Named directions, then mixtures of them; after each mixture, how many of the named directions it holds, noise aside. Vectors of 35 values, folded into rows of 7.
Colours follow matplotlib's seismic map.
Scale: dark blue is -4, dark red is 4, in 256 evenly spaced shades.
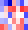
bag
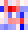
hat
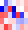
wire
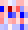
two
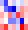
two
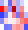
two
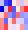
two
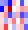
three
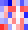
one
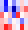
two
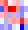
one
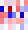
two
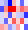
two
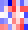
one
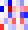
three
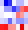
three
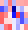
two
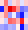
one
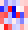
one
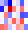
three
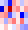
three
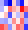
one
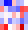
two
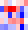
one
